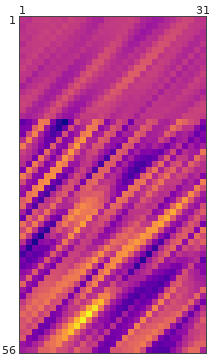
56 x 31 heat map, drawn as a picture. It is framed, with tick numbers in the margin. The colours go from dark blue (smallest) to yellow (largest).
Histogram: bell-shaped. Roughest part: middle left. Seam: horizontal, 30% of the way down, the top part calmer. Slope: none.
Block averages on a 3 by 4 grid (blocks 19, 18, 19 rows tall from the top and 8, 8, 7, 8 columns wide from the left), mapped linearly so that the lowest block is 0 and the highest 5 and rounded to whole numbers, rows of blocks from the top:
1222 | 1412 | 2501
